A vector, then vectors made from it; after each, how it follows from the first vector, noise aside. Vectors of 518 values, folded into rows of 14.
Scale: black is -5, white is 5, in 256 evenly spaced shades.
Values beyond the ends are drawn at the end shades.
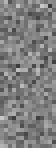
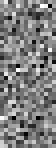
scaled up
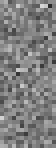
copied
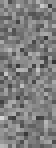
copied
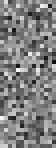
scaled up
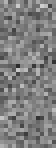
copied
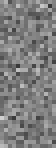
copied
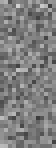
copied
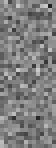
copied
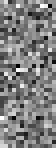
scaled up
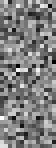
scaled up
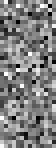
scaled up
